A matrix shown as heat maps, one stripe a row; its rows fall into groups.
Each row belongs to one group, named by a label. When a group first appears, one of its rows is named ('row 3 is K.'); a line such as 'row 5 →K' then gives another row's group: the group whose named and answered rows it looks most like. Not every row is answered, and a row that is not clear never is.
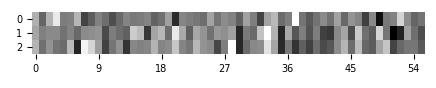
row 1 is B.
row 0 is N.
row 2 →B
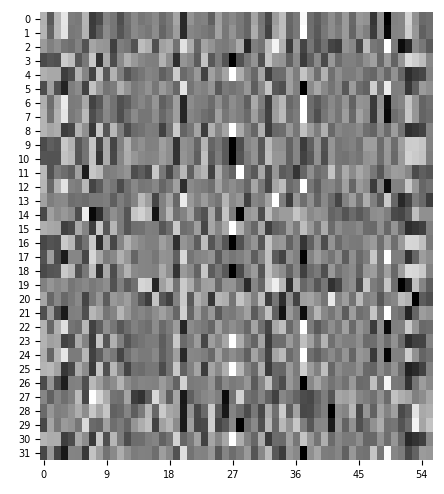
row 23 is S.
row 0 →N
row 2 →B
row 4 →S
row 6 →N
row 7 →N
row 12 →N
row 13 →B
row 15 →S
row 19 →B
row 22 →N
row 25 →S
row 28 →B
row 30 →S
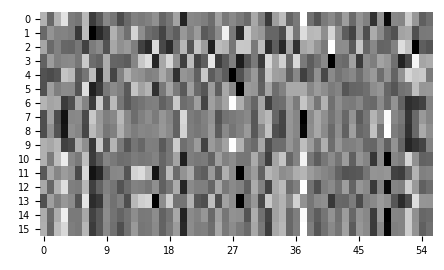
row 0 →N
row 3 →B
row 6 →S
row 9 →S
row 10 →N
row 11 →B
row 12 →N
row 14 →N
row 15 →N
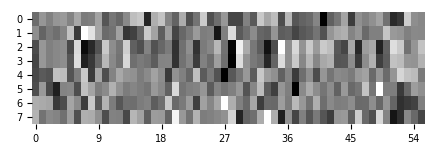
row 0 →B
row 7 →B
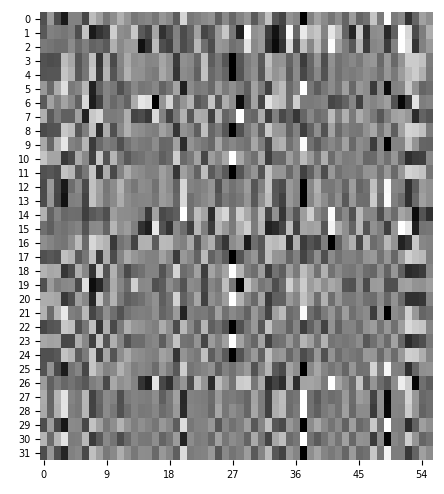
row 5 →N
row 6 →B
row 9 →N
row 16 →B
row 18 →S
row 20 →S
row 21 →N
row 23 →S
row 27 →N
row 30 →N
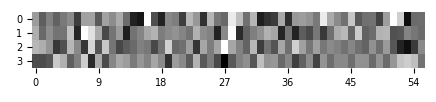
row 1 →B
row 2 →S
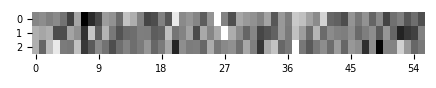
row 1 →S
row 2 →N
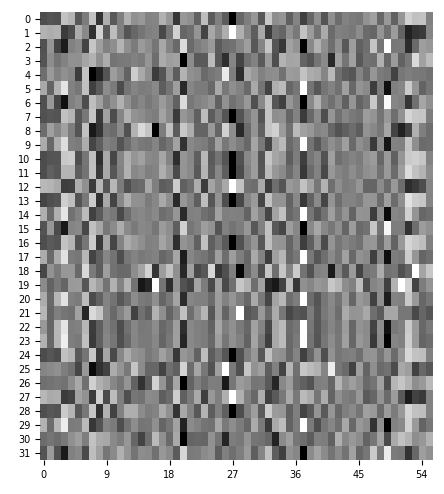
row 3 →B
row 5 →N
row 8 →B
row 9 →N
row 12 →S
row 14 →N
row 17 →N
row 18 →B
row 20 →N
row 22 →N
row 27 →S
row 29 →N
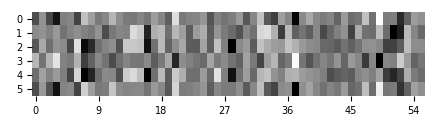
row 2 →B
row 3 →N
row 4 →B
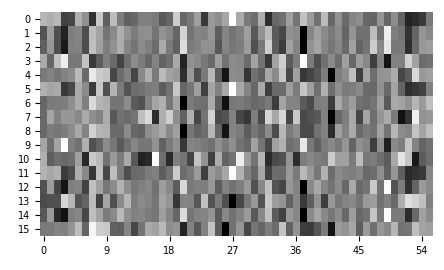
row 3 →N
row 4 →B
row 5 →S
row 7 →B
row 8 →B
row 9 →N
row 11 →S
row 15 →B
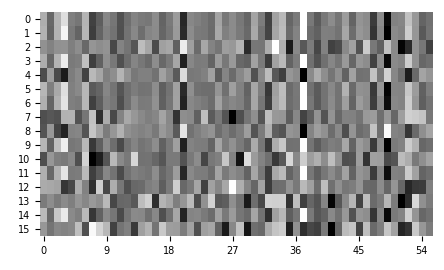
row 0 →N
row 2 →B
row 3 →N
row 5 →N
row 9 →N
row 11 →N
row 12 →S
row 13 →B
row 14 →N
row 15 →B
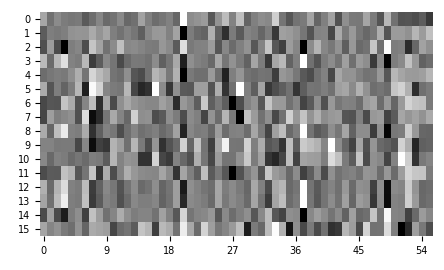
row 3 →N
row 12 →N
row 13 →N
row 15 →B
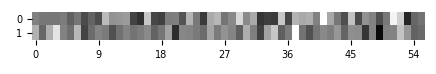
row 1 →N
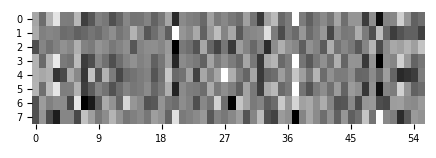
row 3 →N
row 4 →S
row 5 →N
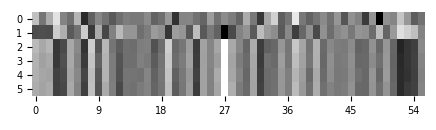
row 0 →N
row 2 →S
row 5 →S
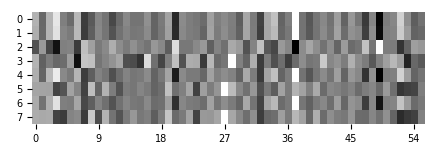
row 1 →N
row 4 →N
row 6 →N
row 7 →S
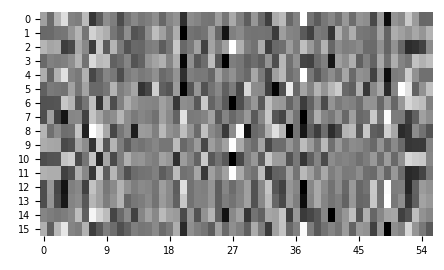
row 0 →N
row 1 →B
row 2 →S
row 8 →B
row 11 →S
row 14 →B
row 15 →N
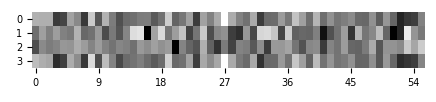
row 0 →S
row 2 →B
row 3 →S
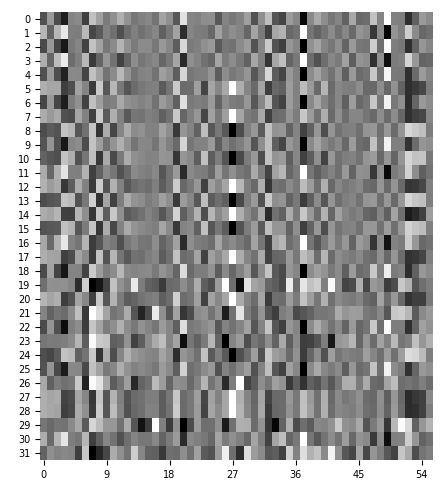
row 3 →N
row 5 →S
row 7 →S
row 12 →S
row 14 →S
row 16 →N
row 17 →S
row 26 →B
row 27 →S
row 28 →S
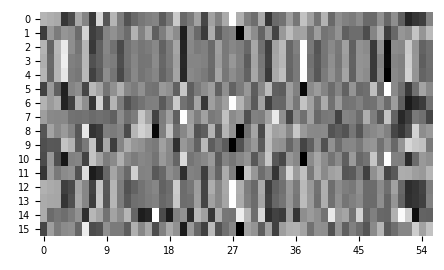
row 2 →N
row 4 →N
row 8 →B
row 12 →S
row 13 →S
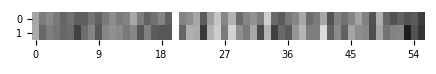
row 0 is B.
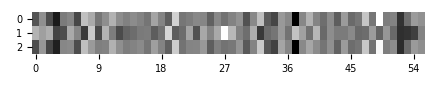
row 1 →S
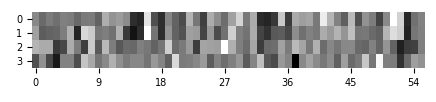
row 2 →S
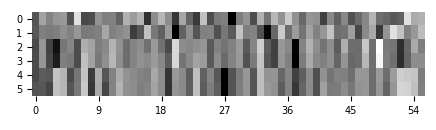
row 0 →B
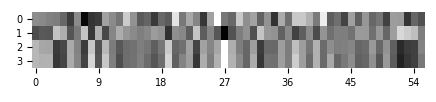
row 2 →S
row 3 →S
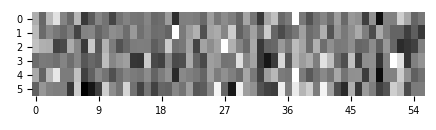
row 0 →N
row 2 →S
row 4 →N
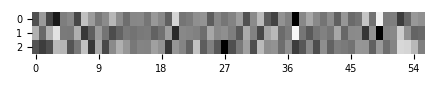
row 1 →N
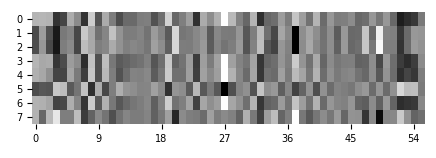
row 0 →S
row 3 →S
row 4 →S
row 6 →S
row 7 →N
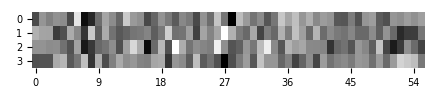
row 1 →S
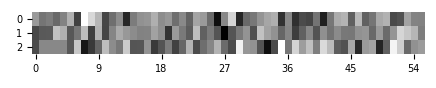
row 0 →B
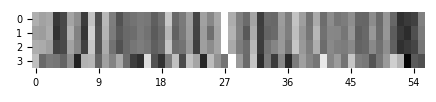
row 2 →S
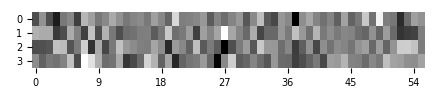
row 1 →S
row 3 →B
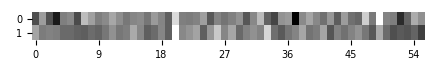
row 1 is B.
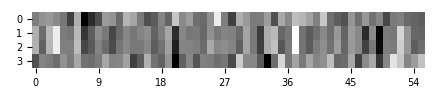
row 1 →N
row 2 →N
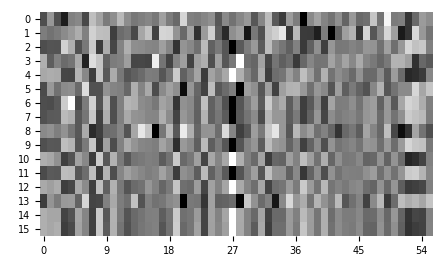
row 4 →S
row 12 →S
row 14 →S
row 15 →S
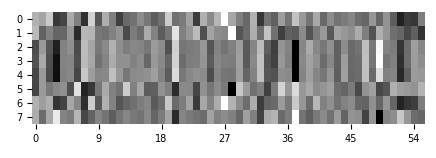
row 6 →S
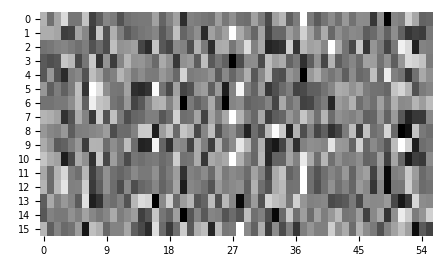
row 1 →S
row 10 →S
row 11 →N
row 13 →B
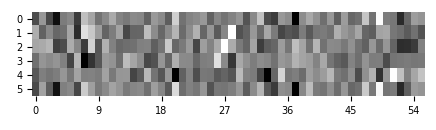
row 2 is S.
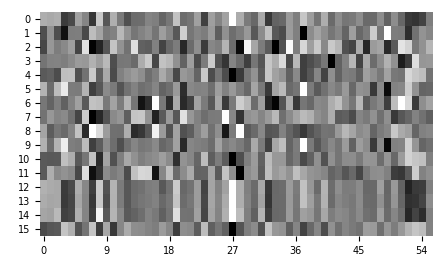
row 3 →B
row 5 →N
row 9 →N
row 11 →B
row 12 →S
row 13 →S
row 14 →S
